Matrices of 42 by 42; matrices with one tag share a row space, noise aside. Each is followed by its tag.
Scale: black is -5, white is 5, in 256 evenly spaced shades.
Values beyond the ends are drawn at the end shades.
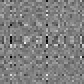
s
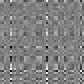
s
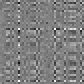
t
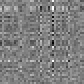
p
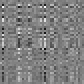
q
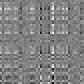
p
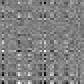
q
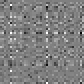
s
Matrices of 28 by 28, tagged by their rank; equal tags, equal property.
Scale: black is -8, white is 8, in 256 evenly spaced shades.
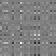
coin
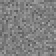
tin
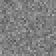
tin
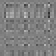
coin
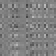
coin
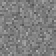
tin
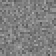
tin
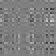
coin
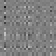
coin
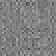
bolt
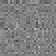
bolt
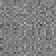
bolt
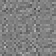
bolt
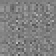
bolt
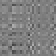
coin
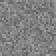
tin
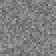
tin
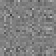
bolt
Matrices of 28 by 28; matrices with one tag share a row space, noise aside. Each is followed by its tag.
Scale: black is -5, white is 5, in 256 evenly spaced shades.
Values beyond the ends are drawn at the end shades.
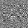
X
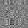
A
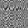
A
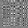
X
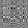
X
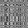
A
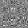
X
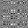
X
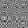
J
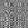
A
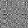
J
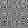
J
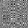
X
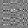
X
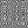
J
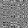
X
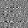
A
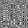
X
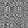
A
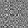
A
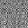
J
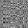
X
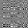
X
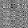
X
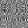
J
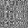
A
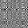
J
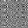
J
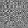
A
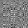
X
